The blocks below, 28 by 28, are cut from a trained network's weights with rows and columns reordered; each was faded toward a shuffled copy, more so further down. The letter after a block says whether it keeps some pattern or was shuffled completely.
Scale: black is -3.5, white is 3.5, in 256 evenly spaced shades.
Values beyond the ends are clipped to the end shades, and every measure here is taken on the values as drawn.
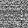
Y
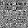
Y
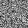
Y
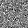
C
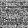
Y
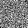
C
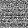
Y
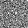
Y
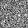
C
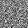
Y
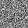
C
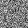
Y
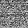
Y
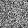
C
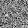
Y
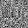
Y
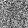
Y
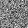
C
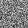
C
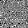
Y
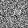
C
